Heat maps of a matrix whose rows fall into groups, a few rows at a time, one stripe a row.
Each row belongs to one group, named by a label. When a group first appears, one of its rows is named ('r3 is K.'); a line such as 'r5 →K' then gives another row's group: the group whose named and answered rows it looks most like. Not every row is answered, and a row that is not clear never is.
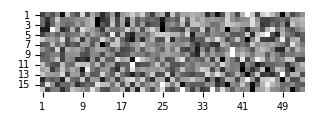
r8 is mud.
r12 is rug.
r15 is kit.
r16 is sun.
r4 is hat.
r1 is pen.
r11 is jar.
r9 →mud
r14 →pen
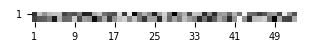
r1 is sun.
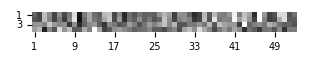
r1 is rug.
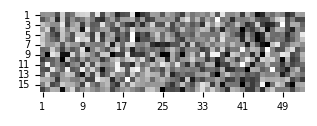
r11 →kit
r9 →hat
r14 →kit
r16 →hat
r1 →jar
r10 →pen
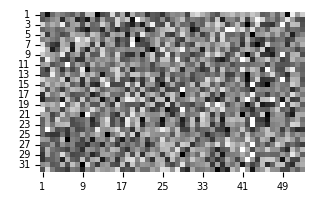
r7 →jar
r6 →jar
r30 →pen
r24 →kit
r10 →kit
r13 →hat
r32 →kit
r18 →pen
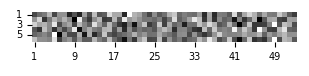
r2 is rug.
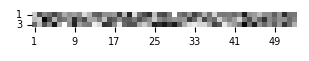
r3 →hat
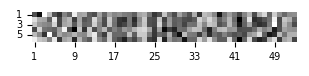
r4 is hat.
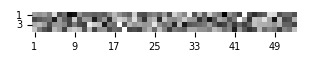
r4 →jar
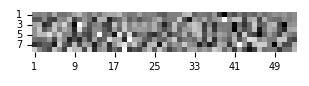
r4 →rug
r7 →pen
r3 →rug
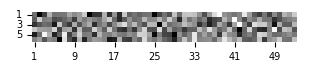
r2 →kit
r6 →hat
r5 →hat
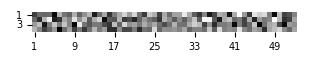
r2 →hat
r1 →pen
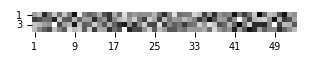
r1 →rug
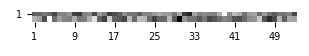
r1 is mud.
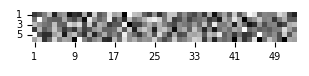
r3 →jar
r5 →jar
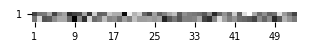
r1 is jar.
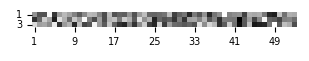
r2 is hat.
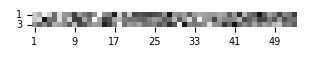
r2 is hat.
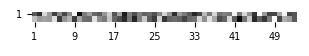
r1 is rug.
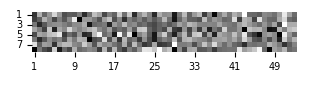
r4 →mud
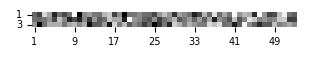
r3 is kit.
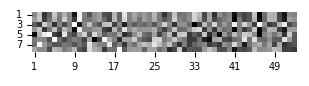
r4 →rug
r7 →kit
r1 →rug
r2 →rug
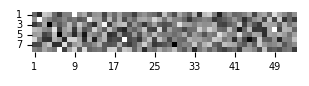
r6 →jar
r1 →hat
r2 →kit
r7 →hat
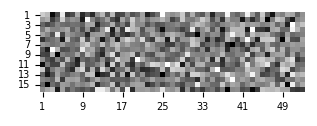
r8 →hat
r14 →mud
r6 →pen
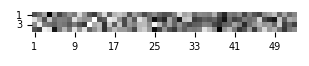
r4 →hat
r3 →kit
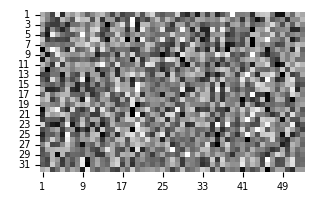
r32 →rug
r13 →pen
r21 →sun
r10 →sun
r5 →hat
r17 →sun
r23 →jar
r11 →mud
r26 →hat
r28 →sun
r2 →jar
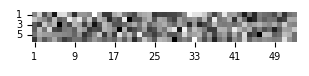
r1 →hat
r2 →jar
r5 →sun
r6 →sun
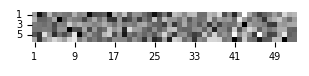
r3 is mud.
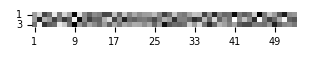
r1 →rug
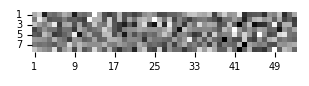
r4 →kit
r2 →kit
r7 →mud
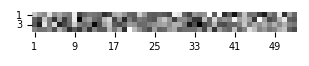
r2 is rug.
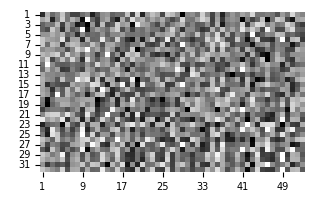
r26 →mud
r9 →sun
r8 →jar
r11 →kit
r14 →jar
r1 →sun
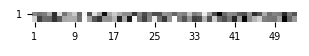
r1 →hat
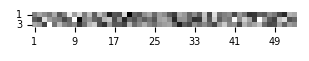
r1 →jar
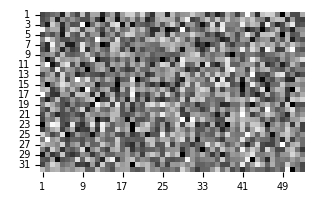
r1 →pen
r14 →jar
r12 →mud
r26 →kit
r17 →jar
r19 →kit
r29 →sun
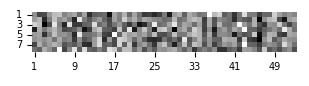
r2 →rug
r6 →sun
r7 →sun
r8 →hat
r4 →sun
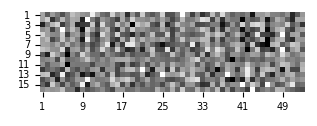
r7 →sun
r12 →pen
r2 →rug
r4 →rug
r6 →rug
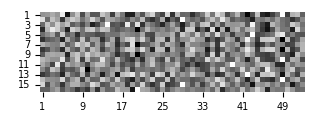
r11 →mud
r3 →sun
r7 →jar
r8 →pen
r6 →pen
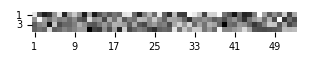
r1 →jar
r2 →kit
